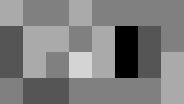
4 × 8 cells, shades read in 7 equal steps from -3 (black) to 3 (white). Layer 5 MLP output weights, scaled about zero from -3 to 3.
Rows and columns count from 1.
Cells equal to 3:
0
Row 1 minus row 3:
2 -1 0 -1 -1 3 1 -1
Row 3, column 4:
2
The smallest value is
-3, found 2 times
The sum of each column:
-1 1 0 3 2 -6 -2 2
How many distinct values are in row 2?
4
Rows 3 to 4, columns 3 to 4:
0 2 / -1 0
